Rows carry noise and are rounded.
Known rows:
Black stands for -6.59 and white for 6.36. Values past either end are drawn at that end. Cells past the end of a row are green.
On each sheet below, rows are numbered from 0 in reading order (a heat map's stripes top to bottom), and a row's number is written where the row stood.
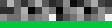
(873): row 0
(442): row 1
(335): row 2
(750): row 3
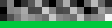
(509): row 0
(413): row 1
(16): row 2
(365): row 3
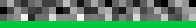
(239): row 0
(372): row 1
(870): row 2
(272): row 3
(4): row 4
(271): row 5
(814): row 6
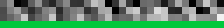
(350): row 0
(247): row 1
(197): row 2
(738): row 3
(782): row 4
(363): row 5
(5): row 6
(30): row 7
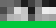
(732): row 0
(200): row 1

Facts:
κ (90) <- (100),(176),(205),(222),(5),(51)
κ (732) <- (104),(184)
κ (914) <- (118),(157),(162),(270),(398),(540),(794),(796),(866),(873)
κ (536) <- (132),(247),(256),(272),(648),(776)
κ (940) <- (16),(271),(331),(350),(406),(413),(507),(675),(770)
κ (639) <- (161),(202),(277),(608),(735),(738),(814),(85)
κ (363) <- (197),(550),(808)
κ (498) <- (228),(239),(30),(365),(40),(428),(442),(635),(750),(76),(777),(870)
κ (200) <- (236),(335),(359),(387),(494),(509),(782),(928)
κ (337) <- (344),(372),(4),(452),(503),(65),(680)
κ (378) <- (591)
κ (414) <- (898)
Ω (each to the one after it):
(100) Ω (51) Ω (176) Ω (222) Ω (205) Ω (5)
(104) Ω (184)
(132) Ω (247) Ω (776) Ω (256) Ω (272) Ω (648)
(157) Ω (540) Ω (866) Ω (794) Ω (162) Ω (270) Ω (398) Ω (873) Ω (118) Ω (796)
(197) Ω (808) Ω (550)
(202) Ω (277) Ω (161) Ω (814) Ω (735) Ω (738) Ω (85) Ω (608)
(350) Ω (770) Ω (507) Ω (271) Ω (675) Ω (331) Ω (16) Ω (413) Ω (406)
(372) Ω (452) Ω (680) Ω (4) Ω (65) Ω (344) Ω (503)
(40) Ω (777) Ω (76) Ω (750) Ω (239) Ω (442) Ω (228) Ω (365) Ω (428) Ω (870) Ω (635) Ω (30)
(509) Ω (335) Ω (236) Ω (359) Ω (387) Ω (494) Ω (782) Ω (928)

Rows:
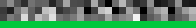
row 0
(680)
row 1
(337)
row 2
(794)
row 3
(928)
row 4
(228)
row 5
(236)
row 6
(359)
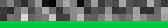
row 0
(452)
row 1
(507)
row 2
(277)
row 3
(540)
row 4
(162)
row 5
(398)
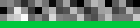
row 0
(498)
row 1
(344)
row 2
(331)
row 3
(735)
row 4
(675)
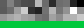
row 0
(914)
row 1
(118)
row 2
(940)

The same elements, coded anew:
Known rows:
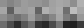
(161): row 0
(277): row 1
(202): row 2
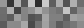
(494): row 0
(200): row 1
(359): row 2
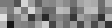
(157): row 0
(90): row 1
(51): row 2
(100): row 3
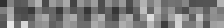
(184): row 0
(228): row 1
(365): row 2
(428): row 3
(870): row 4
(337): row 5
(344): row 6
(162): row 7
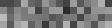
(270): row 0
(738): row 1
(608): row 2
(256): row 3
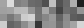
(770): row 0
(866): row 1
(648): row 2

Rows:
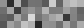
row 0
(782)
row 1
(540)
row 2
(808)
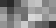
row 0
(873)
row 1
(372)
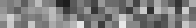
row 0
(65)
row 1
(271)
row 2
(796)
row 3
(85)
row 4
(503)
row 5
(639)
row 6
(914)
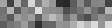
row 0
(387)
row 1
(509)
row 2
(118)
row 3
(406)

